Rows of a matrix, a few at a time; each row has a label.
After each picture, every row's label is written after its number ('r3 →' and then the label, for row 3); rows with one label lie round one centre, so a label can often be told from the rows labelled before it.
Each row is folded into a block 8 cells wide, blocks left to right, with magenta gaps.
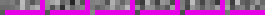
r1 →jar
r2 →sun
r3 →jar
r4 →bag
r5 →bag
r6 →bag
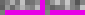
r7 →jar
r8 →jar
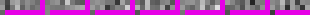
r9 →bag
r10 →jar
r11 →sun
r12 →bag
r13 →jar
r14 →sun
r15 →sun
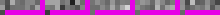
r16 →bag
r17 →sun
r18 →jar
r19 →jar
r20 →bag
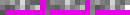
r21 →jar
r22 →jar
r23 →jar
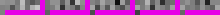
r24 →jar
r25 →sun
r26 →sun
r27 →sun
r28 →sun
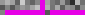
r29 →jar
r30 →sun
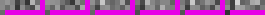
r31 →sun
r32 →sun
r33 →bag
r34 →bag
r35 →bag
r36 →bag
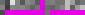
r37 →bag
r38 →jar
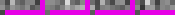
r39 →bag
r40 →jar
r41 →bag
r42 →bag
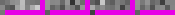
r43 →jar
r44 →sun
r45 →bag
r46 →sun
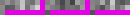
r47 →jar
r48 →sun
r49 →jar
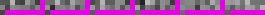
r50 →bag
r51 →bag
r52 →bag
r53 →bag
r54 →sun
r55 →jar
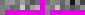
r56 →jar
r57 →sun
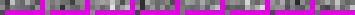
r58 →bag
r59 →sun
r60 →jar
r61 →bag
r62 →jar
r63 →jar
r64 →sun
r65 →jar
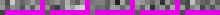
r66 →bag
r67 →jar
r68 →sun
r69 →sun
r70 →bag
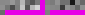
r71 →jar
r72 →sun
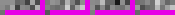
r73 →sun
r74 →jar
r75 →sun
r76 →jar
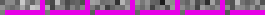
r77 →jar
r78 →bag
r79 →sun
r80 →sun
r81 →sun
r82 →bag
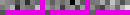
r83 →sun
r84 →sun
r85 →jar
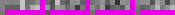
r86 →jar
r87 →bag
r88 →sun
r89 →jar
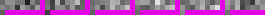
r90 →sun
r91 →bag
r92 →jar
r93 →jar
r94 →jar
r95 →sun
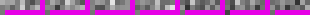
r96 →jar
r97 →jar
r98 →jar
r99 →jar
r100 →bag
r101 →bag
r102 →sun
